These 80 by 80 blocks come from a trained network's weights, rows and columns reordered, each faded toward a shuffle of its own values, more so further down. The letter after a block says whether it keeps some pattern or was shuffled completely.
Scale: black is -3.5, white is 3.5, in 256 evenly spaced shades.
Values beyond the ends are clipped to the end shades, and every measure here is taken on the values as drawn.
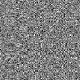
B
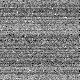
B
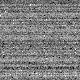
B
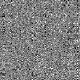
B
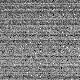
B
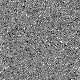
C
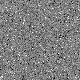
C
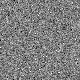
C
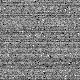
B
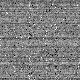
B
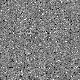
B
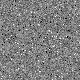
C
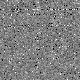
B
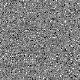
B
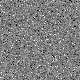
C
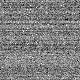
B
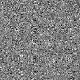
B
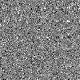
B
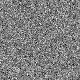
C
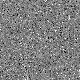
C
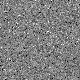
C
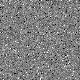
B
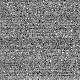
B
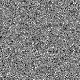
B
